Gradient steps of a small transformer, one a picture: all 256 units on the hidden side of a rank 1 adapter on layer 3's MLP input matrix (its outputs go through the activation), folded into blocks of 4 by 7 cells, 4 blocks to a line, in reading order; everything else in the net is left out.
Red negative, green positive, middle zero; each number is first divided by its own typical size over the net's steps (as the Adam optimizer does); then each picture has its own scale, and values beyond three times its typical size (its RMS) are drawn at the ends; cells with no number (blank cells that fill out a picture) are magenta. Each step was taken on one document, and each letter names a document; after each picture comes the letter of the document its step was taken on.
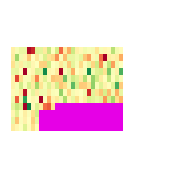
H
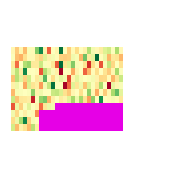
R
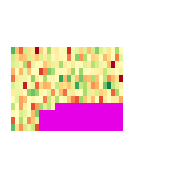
R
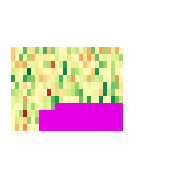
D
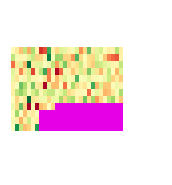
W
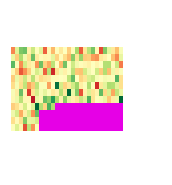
D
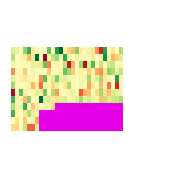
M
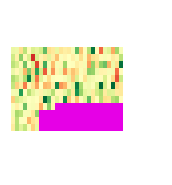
D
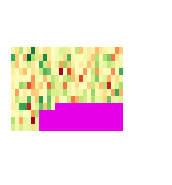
W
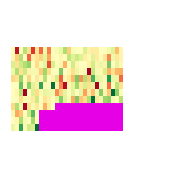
W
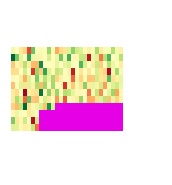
H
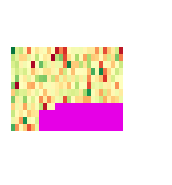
M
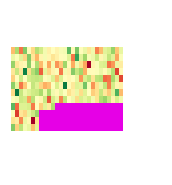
R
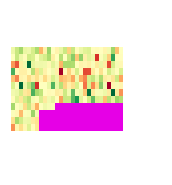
W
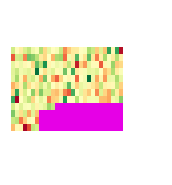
M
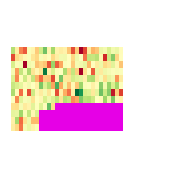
D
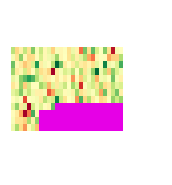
D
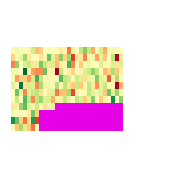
W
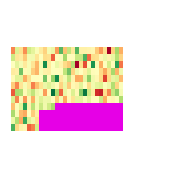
M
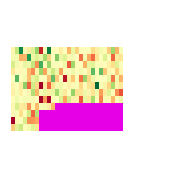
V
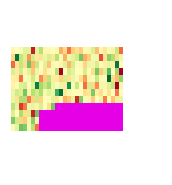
H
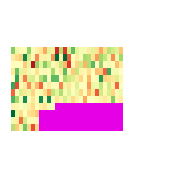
M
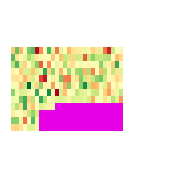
R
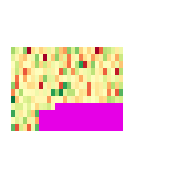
M
